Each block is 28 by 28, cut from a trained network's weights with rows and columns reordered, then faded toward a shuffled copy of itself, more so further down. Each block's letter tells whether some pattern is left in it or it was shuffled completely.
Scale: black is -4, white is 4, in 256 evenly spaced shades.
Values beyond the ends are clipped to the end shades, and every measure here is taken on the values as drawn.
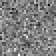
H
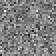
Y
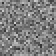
H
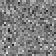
Y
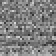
Y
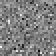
H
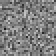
H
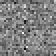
Y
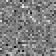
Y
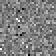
H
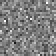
H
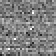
Y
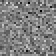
H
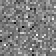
H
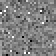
H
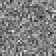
H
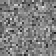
H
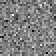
H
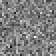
H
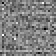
Y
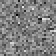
Y
